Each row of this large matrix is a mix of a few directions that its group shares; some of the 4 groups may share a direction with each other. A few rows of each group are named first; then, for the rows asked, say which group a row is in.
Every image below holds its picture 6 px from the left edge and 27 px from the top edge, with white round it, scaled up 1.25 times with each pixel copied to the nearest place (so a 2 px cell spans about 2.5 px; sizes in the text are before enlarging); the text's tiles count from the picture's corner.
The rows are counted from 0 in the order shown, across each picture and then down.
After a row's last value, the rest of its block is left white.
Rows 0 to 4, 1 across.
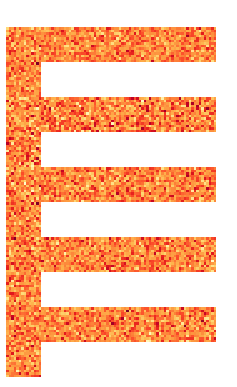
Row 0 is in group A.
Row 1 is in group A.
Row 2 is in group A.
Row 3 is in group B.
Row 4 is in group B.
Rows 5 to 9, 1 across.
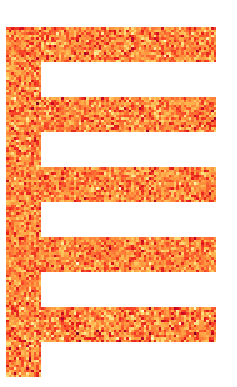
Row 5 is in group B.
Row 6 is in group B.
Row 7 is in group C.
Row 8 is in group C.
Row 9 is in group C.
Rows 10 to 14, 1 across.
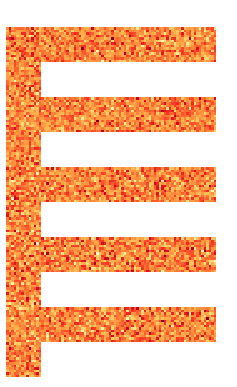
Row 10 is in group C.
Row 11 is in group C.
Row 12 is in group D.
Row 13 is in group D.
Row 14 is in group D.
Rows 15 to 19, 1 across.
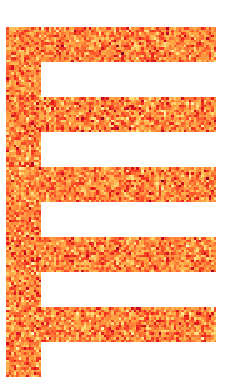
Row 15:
B
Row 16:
B
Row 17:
D
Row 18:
A
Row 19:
C
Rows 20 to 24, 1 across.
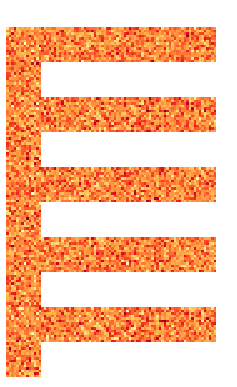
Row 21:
D
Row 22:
A
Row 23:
D
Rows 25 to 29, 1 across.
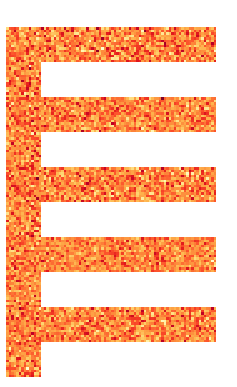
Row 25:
B
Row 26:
A
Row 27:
A
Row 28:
D
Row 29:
A
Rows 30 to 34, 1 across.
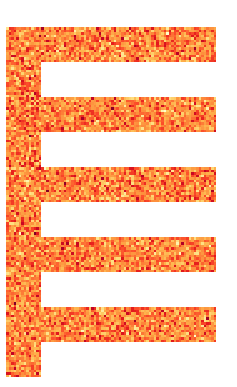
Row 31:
C
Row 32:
B
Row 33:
C
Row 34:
D
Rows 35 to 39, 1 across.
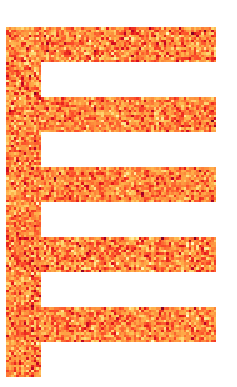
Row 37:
A
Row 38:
A
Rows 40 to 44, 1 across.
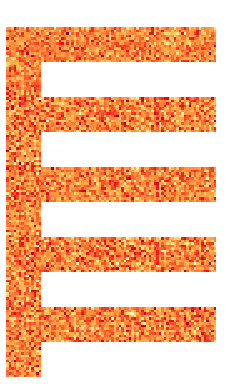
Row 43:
C
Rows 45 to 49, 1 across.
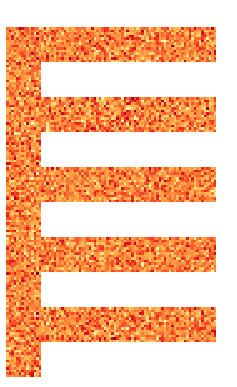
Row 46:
D
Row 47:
D
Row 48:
A
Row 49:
D
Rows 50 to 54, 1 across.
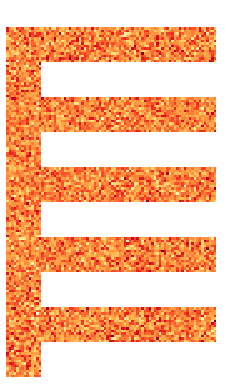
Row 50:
A
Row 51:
B
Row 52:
B
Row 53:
D
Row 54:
B
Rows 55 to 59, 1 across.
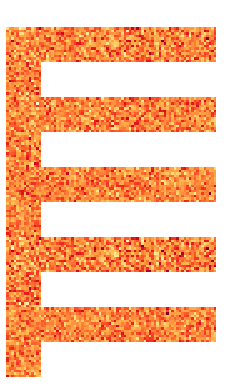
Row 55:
D
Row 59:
B
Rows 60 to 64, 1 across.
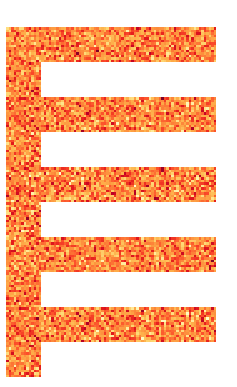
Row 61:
A
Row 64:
A
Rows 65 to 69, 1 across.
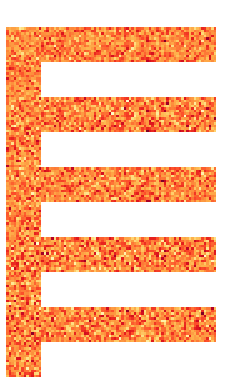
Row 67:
A
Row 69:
A
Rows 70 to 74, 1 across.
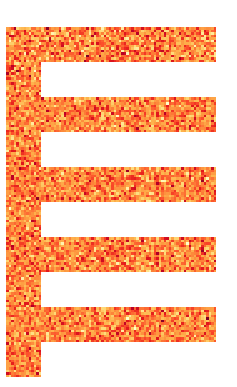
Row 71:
B
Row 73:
B
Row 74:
D
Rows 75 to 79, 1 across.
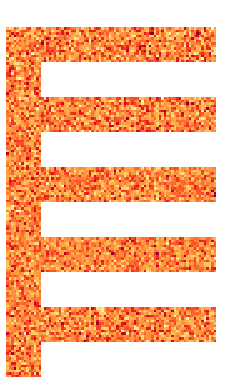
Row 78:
B
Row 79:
D
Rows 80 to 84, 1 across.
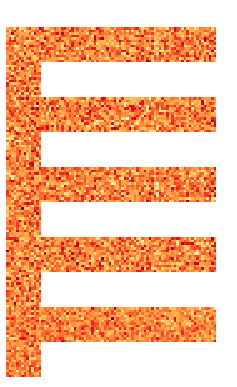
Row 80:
D
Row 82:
B
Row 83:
C
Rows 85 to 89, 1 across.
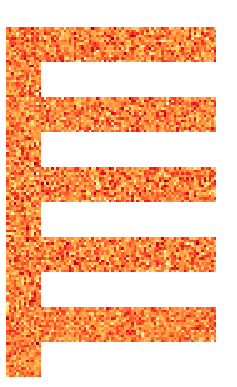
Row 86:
B
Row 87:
D
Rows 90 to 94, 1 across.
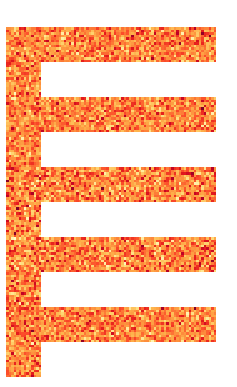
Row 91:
B
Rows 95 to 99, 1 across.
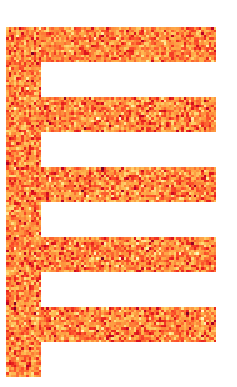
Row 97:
D
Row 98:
C
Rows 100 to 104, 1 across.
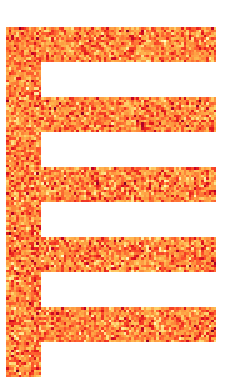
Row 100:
A
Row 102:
D
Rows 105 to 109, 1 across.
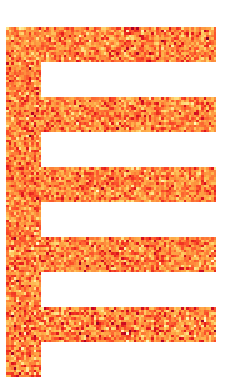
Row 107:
C
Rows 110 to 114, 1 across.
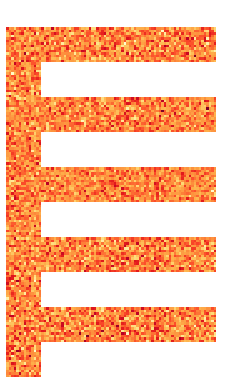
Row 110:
D
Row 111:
D
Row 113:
D
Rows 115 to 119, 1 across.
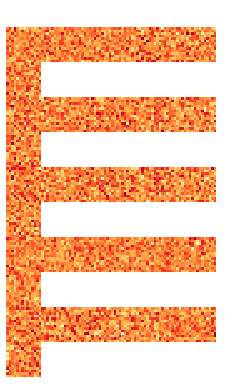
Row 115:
C
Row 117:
B
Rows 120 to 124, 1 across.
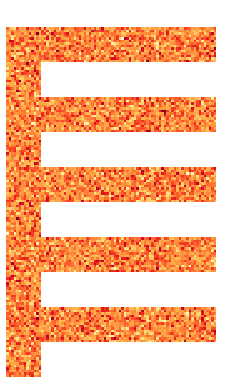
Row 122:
C
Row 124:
B
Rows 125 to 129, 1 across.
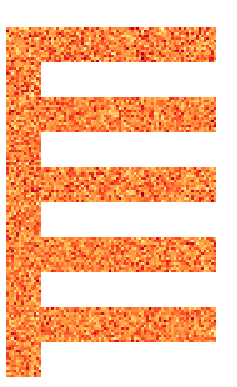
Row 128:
C
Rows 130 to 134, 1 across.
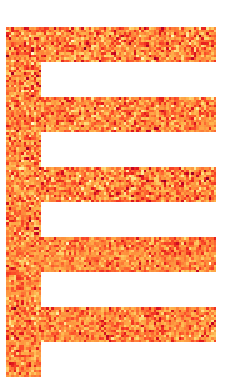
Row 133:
C
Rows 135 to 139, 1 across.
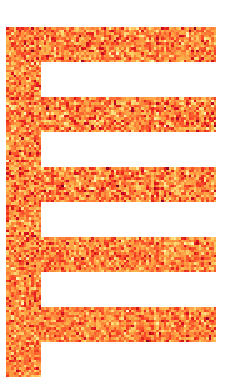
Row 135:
A
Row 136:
B
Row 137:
B
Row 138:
C
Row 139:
B
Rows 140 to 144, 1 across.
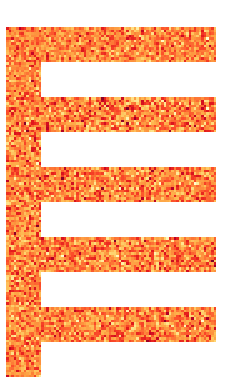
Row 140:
D
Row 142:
C
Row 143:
B
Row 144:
B
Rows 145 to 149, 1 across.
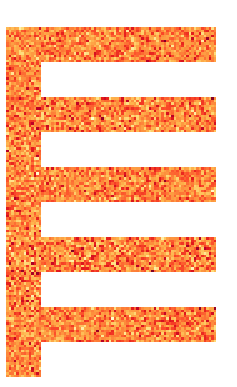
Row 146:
C
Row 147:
D
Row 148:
A
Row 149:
C
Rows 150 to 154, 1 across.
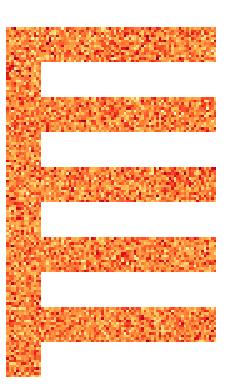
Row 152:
C
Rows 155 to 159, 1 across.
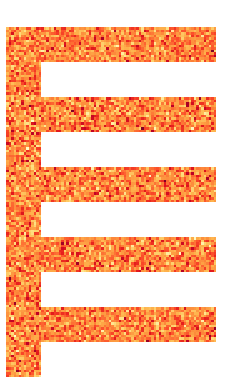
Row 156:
A
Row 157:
C
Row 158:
C
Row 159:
B
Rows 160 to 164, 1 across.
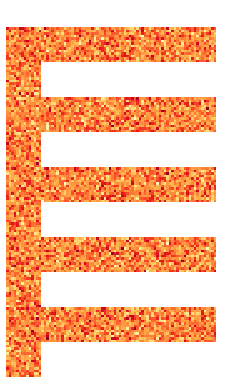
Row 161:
D
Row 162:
B
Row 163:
B
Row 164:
D
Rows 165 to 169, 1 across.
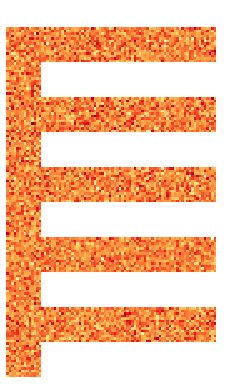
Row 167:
C
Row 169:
A
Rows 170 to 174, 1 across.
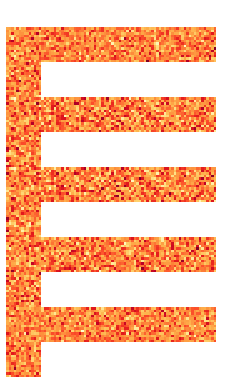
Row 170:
B
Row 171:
B
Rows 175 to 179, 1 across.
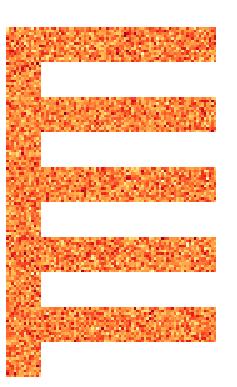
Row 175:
A
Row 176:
B
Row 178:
A
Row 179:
C
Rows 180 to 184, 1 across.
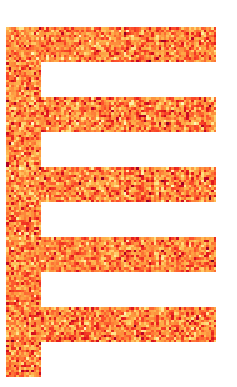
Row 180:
A
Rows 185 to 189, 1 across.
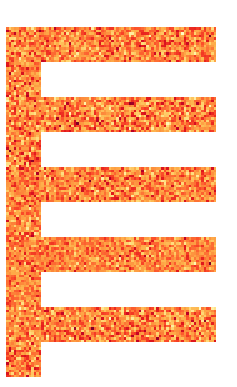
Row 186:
C
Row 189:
C
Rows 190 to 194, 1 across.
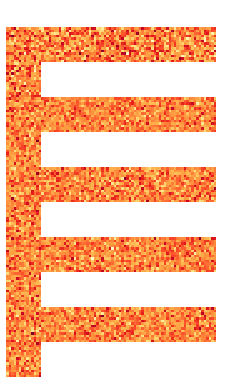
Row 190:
D
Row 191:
C
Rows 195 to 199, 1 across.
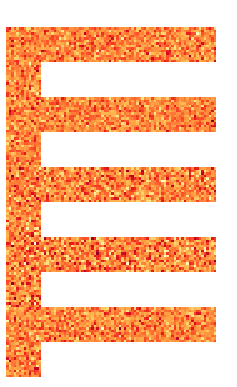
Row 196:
B
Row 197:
A
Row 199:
C
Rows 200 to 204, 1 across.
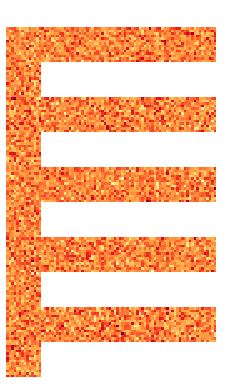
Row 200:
C
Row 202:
B
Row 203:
A
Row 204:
B
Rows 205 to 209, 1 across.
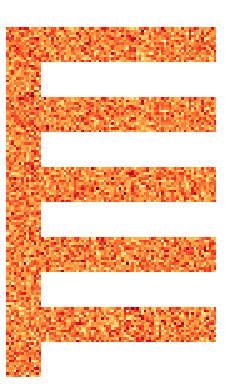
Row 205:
A
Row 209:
D
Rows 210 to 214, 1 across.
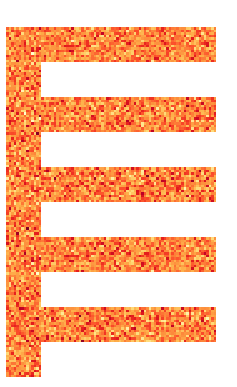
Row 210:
A
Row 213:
A
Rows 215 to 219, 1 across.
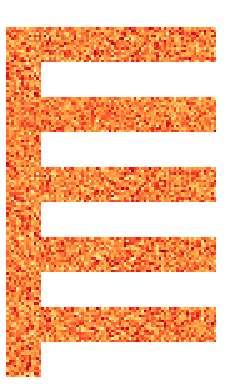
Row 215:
B
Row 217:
B
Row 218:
A
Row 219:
B
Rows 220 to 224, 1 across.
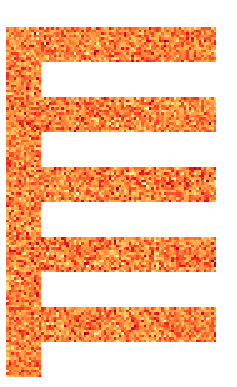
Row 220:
D
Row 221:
C
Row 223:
B
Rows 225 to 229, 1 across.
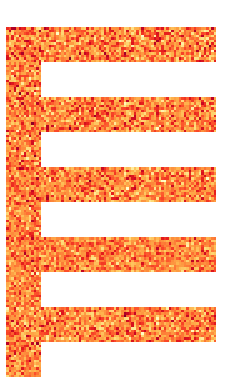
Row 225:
B
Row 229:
A
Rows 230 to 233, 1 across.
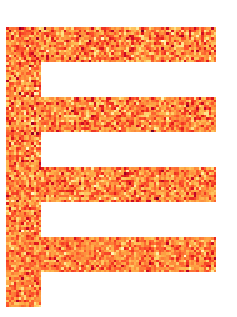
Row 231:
A
